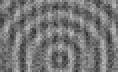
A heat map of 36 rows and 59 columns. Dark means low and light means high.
Rings: centred on the bottom middle. Stripes: upright, repeating 11 times. Histogram: bell-shaped. Odd rows or columns: none.
